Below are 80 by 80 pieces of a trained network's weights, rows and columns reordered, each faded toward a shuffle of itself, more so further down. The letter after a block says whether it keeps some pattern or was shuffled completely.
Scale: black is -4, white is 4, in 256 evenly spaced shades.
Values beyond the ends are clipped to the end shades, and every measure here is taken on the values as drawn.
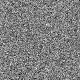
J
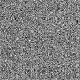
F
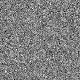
F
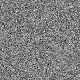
J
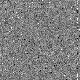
F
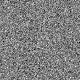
J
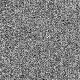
F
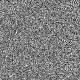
J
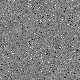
J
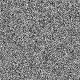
J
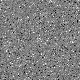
J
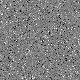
J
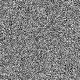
F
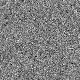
J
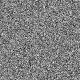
J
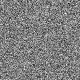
J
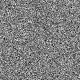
J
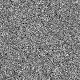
J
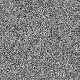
F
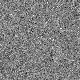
J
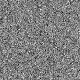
F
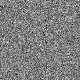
F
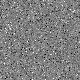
J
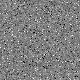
F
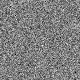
F
